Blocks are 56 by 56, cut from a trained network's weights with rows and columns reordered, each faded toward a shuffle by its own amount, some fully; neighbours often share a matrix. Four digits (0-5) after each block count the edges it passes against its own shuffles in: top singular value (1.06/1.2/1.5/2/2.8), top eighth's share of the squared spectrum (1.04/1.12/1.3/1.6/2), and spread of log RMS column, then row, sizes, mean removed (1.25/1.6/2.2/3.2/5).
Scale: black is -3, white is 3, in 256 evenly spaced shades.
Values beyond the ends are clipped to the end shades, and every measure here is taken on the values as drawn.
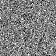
1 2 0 0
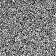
0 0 0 0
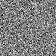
0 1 0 0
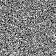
0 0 0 0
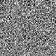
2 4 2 2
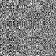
3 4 2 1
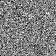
1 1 0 0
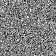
0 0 0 0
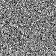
1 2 0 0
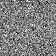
0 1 0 0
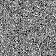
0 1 0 0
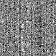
3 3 0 2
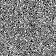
0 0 0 0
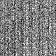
3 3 1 2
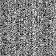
2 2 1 1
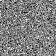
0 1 0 0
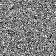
0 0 0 0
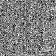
1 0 0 0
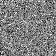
0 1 0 0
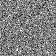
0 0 0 0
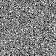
0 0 0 0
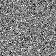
0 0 0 0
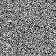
3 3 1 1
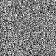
3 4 1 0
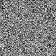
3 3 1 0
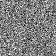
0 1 0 0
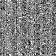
3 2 0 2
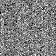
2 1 0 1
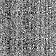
3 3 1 2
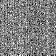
3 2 0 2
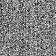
1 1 0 0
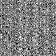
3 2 0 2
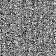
1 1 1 0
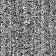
2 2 0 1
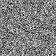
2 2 0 0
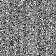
2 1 0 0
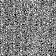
2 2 0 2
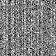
3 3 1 3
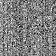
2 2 0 2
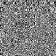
3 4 2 1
